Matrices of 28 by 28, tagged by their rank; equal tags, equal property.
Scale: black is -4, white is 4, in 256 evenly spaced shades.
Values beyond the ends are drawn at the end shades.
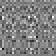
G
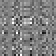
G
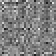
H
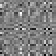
G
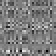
G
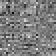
H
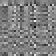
G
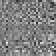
H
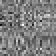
H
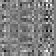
G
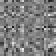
G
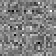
H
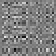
G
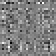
G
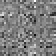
H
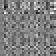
G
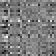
G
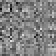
H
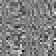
H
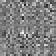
H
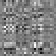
G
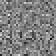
H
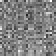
H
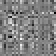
G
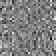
H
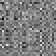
H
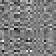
G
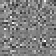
H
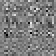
H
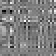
G
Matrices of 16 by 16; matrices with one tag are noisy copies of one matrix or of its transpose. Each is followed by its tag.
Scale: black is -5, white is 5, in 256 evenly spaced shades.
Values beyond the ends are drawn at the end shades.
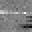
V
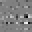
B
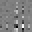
B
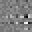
B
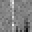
V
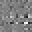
B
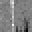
V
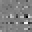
B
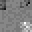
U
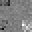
U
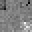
U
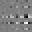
B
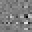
B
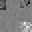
U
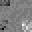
U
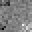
U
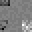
U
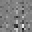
B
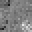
U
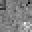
U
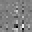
B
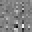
B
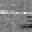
V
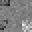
U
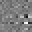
B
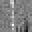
V
